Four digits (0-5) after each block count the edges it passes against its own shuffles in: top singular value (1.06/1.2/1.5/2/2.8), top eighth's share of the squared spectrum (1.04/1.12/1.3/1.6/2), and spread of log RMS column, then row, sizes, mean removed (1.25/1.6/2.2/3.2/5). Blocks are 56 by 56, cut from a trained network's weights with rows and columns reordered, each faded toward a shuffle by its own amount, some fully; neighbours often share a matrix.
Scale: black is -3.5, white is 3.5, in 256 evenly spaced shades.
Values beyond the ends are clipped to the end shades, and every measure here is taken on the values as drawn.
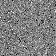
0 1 0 0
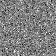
0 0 0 0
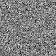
1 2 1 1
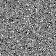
0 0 0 0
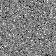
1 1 0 0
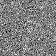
2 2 0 1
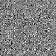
3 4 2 2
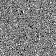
0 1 0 0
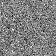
0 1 0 0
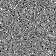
0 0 0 0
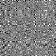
4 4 2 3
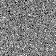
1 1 0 0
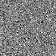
1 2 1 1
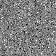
1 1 0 0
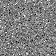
0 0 0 0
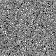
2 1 0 0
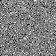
0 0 0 0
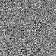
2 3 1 2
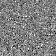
2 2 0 1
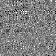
3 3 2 2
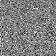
2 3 1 1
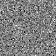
2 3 1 1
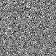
2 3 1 1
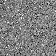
1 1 0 0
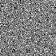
2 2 0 0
